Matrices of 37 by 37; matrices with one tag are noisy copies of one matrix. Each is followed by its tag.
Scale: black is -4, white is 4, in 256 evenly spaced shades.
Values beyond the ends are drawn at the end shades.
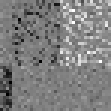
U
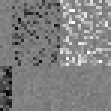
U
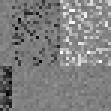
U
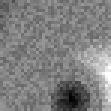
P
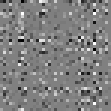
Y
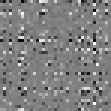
Y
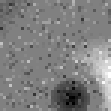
P
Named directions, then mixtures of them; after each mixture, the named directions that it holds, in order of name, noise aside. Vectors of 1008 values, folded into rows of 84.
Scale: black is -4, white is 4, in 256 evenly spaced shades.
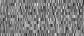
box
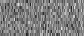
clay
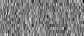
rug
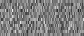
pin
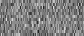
box, rug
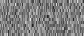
rug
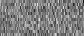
box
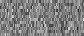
pin, rug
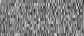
box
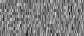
box, clay, pin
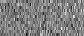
clay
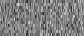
clay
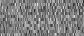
box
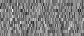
pin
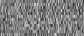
box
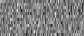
box, clay, pin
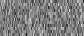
clay, rug
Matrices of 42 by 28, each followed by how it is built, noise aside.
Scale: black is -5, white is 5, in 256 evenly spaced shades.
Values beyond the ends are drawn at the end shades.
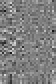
low rank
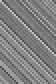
Toeplitz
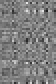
low rank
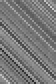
Toeplitz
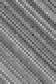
Toeplitz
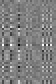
low rank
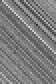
Toeplitz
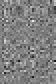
low rank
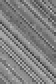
Toeplitz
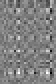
low rank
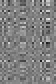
low rank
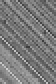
Toeplitz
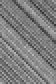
Toeplitz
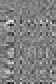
low rank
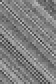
Toeplitz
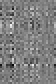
low rank
